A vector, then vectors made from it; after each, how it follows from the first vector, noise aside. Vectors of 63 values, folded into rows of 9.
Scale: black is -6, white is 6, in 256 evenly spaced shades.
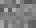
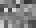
scaled up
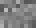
copied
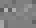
partly zeroed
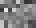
scaled up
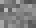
copied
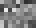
scaled up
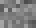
copied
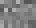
copied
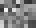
scaled up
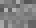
copied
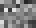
scaled up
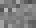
copied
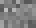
copied
